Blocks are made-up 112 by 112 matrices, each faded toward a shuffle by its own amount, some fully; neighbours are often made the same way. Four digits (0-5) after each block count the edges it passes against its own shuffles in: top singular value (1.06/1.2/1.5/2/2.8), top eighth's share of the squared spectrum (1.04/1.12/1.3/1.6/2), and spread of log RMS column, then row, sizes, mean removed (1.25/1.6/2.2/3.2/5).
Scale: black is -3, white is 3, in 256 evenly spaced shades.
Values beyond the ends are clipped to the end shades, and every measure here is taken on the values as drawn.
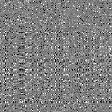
5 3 3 3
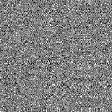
4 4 2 2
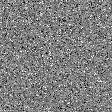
1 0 0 0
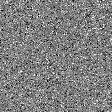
2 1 0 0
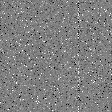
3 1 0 0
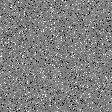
0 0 0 0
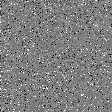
3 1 0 0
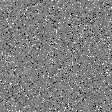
1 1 0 0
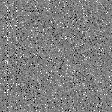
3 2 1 0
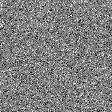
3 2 0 0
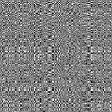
5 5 4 4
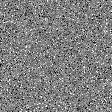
0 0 0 0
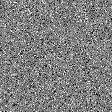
2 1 0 0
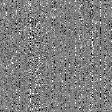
2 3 4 0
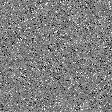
0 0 0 0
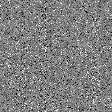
1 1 2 0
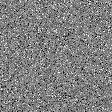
0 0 0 0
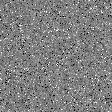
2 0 0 0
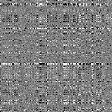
5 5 3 4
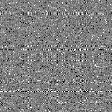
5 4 3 3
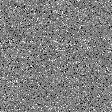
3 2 0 1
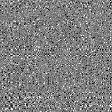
4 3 2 3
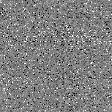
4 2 1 2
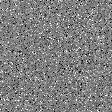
2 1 0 0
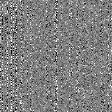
2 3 4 0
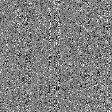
1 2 3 0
